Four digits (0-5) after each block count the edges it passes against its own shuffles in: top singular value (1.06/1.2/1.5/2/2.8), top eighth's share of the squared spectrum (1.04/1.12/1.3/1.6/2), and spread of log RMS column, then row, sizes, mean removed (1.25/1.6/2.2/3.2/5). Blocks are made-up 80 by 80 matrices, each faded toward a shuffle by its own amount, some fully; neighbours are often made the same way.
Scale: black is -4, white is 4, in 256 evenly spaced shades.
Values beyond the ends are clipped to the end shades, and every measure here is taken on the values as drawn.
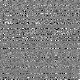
2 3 2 4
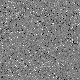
0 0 0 0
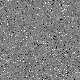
0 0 0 0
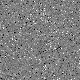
0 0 0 0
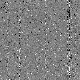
3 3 2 0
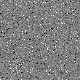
1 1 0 0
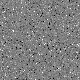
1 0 0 0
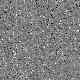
0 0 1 0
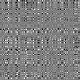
5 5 4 4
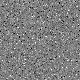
1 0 0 0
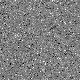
2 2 0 0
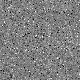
2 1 0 0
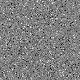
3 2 0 0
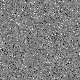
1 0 0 0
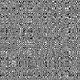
4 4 3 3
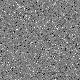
1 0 0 0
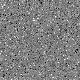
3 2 0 0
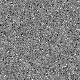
0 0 0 0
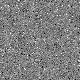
2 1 0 0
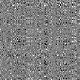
4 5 3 3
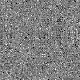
3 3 1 1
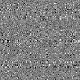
4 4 2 3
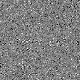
3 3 1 1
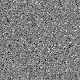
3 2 0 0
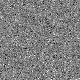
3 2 0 0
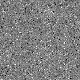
2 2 0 0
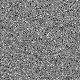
2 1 0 0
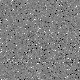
2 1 0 1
